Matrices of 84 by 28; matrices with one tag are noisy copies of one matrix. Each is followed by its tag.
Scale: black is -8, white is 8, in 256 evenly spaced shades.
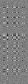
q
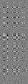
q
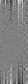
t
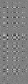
q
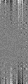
t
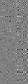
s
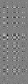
q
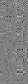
s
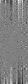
t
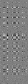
q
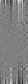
t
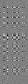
q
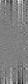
t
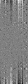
t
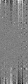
t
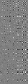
s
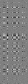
q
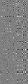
s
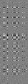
q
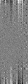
t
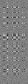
q
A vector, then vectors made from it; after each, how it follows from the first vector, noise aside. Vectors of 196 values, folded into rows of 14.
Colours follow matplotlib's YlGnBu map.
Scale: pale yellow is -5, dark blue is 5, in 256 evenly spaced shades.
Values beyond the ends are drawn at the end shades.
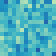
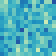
negated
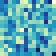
scaled up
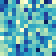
scaled up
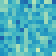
negated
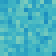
shrunk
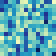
scaled up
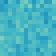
shrunk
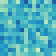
negated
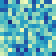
scaled up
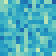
negated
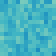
shrunk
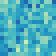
negated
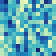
scaled up
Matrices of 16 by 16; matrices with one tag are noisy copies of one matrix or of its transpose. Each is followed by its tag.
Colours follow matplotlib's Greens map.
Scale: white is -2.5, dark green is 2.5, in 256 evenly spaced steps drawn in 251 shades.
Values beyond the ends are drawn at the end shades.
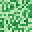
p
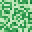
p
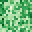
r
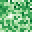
r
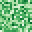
p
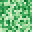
r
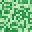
p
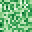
p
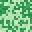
r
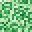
p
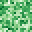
r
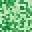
r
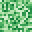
p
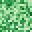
r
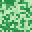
r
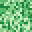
r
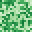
r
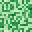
p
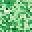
r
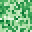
r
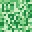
p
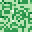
p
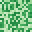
p
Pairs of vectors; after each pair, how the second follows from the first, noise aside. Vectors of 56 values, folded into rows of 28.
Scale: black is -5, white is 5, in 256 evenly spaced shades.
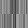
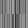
sign-scrambled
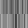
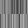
shuffled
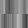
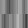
copied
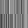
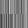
copied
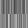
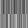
copied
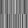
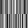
scaled up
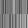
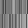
copied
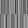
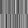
sign-scrambled
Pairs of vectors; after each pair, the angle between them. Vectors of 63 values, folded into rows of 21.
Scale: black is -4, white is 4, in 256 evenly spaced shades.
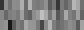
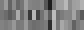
orthogonal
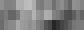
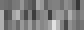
partly opposed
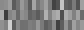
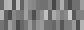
partly aligned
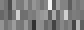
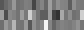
orthogonal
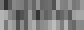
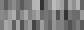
orthogonal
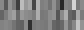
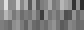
partly opposed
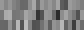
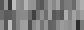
orthogonal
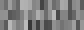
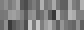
nearly opposite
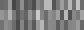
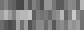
orthogonal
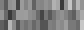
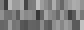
partly aligned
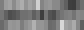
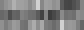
nearly parallel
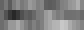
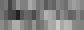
nearly parallel
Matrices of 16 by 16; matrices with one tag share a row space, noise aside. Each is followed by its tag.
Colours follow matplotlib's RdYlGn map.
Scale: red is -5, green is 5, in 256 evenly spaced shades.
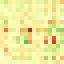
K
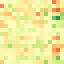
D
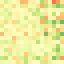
D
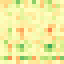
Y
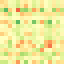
Y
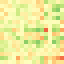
D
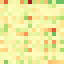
K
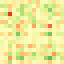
Y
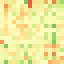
K
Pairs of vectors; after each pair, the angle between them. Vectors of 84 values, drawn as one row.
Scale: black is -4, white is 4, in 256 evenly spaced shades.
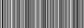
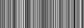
partly aligned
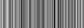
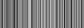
partly opposed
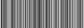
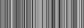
partly opposed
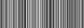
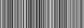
nearly opposite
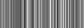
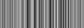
nearly opposite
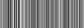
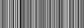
nearly opposite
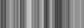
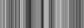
nearly opposite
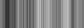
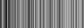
partly aligned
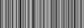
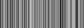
orthogonal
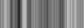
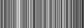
partly opposed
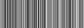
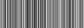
nearly parallel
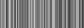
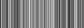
partly aligned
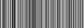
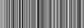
orthogonal
